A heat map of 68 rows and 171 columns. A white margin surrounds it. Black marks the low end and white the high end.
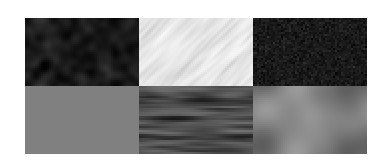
The table splits into 2 rows of 3 panels. Panel 1,1: very low, blotchy, faint in contrast. Panel 1,2: very high, slanting up to the right, faint in contrast. Panel 1,3: very low, fine-grained, faint in contrast. Panel 2,1: middling, flat. Panel 2,2: low, streaked across. Panel 2,3: middling, smooth.
